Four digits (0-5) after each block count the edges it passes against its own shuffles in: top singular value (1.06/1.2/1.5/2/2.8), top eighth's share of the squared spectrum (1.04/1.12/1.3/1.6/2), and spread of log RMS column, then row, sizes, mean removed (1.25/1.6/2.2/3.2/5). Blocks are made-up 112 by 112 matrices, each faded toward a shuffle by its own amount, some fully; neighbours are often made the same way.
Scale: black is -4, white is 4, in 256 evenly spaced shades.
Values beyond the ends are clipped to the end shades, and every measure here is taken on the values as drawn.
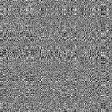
5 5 3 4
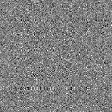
4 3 2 2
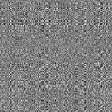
5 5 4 4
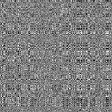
5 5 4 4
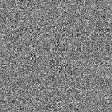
4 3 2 2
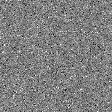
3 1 0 0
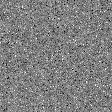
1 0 0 0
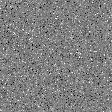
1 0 0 0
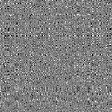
5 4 3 3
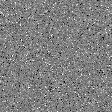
1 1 0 0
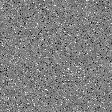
1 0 0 0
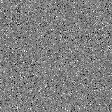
3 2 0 1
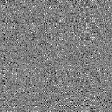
4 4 2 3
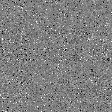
1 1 1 2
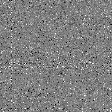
1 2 2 2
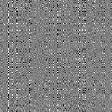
5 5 4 3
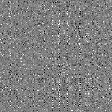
4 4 3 2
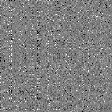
4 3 2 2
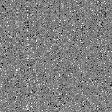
3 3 2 0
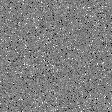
1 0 0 0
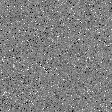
1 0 0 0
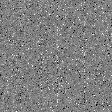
3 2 1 0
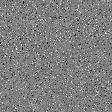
0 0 0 0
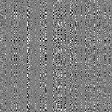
5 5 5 2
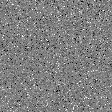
2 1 1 0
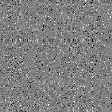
4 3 2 1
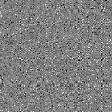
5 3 2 2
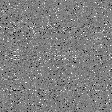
4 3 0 2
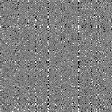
5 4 3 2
